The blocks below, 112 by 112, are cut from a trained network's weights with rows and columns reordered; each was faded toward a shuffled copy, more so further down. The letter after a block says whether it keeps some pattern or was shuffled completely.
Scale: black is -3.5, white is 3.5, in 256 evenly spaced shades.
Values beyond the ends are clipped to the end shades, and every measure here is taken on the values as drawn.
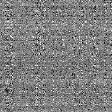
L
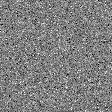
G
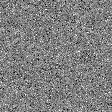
G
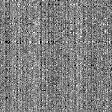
L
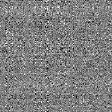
L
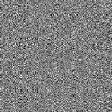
L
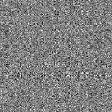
L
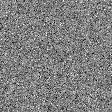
G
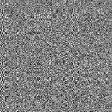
L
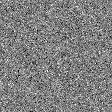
G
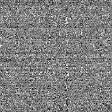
L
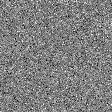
G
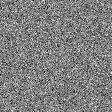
G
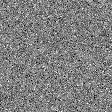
G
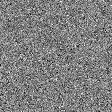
G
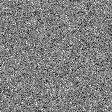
G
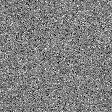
G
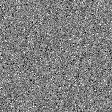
G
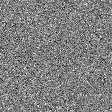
G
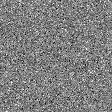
G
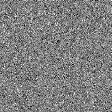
L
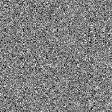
L
